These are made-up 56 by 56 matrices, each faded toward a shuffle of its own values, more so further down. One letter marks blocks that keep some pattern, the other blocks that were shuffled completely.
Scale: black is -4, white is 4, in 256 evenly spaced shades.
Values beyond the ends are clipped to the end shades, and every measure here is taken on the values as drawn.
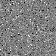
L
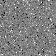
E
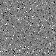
L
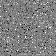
L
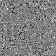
L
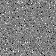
L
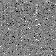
L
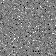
E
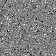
L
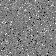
E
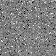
L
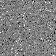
L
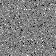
E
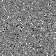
E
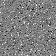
E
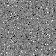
L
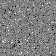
L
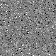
E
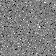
E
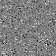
L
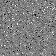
L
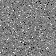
E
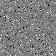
E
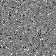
E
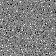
L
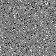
L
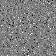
L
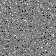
E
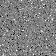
E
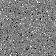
L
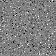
L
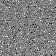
E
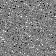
E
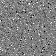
E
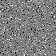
L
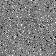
E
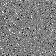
L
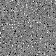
L
